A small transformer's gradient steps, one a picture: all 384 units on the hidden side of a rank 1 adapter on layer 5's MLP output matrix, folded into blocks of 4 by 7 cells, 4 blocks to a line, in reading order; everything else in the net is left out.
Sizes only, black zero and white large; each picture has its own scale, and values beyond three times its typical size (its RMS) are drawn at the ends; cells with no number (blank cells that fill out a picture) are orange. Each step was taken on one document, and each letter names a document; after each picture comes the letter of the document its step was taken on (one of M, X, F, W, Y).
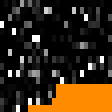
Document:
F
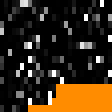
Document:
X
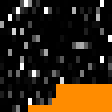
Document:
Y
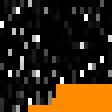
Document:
F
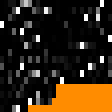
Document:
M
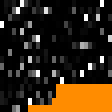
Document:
F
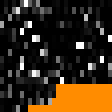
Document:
Y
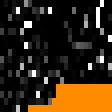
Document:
M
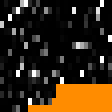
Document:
Y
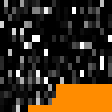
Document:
M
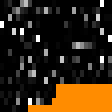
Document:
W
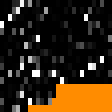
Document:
X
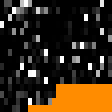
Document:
W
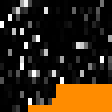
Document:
Y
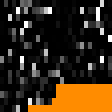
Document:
M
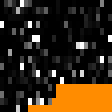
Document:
F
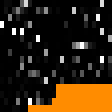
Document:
W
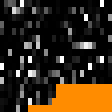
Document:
F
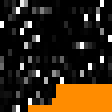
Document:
M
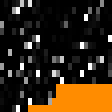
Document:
F
